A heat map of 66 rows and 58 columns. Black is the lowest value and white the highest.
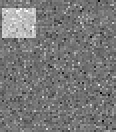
Stripes: none. Ninth with the highest average: top left. Histogram: skewed, a long tail of high values. Odd patch: higher, in the top left. Mirror symmetry: none.
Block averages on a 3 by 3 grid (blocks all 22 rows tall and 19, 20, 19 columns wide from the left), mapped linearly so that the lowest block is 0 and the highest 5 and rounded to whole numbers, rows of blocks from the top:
500 / 000 / 000
